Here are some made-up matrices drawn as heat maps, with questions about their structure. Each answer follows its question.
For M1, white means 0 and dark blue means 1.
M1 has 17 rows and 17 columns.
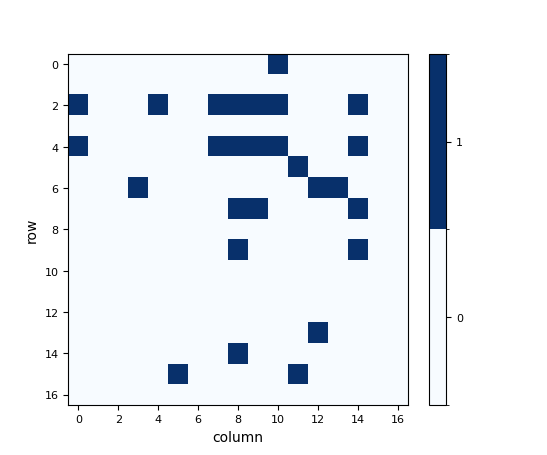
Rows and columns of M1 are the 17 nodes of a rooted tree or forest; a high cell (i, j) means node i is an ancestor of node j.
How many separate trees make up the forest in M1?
5
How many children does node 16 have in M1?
0
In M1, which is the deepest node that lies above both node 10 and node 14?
4
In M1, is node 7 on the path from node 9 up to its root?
yes
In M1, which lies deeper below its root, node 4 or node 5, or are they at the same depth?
the same depth
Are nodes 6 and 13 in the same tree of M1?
yes
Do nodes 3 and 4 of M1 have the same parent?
no
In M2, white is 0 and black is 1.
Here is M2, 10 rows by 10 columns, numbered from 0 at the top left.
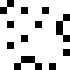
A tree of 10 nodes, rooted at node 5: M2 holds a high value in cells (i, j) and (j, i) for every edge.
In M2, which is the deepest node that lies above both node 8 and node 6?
3
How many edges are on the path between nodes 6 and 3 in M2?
2
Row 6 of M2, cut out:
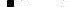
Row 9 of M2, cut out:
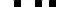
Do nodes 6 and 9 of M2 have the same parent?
no
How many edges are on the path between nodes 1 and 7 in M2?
4
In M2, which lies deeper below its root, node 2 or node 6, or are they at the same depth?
node 6
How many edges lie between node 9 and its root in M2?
1
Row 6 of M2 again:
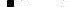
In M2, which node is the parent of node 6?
1
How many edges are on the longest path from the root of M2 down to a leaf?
3
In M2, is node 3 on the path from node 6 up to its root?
yes
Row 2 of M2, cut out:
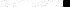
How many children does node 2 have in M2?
0
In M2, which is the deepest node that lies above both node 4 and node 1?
3
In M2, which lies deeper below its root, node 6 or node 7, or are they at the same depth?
node 6
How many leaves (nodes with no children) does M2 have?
5
